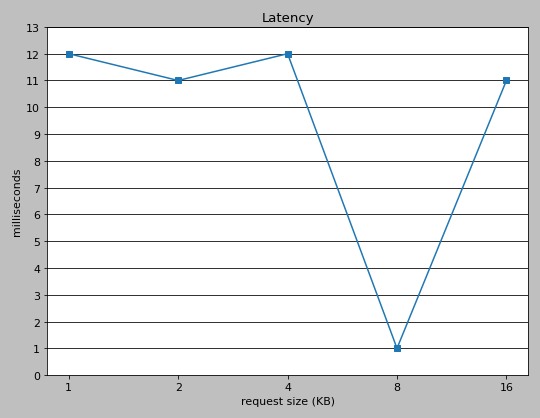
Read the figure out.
Title: Latency
x-axis: request size (KB), ticks 1 2 4 8 16
y-axis: milliseconds, ticks 0 1 2 3 4 5 6 7 8 9 10 11 12 13
Values:
12 11 12 1 11
